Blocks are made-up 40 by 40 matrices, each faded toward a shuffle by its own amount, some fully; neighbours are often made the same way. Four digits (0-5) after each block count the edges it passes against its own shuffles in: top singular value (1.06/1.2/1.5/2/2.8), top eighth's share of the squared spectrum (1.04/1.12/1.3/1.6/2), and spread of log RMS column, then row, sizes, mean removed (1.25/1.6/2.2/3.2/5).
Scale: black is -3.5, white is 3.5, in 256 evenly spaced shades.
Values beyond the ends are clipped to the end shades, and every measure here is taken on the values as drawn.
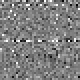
3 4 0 2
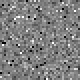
0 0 0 0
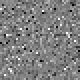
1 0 0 0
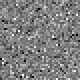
1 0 0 0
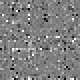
2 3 1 2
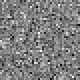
0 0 0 0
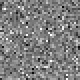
0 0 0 0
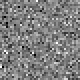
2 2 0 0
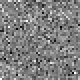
1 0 0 0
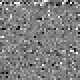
2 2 0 2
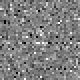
1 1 0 1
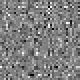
3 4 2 2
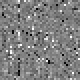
2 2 0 0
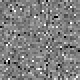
2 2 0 1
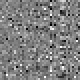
3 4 2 1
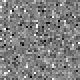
0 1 0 0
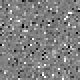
0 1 0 0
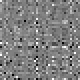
4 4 2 2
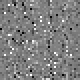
2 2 1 0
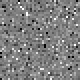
0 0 0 0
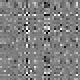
4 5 3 3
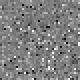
2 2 0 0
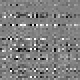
4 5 2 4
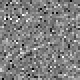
0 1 0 0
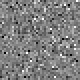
1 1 0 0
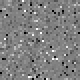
0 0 0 1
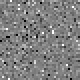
2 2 0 0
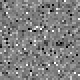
2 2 0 1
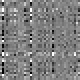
4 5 3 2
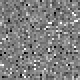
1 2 0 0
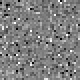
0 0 0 0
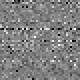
4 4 1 2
